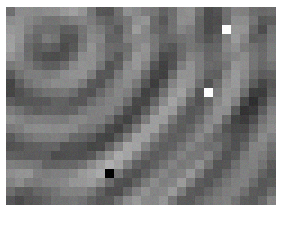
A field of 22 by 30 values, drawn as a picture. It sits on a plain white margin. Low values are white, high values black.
Slope: none. Lone odd cells: 3, 1 higher and 2 lower than their neighbours. Histogram: heavy tails on both sides. Seam: none. Odd rows or columns: none. Rings: centred on the top left. Mirror symmetry: none.
